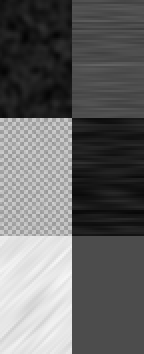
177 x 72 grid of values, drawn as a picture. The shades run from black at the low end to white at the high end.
The table splits into 3 rows of 2 panels. Panel 1,1: very low, blotchy, faint in contrast. Panel 1,2: low, streaked across, faint in contrast. Panel 2,1: high, checkered. Panel 2,2: very low, streaked across, faint in contrast. Panel 3,1: very high, slanting up to the right, faint in contrast. Panel 3,2: low, flat.
